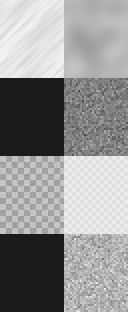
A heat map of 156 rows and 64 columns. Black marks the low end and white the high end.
It is made of 4 by 2 panels. Panel 1,1: very high, slanting up to the right, faint in contrast. Panel 1,2: high, smooth, faint in contrast. Panel 2,1: very low, flat. Panel 2,2: middling, fine-grained. Panel 3,1: high, checkered. Panel 3,2: very high, checkered, faint in contrast. Panel 4,1: very low, flat. Panel 4,2: high, fine-grained.
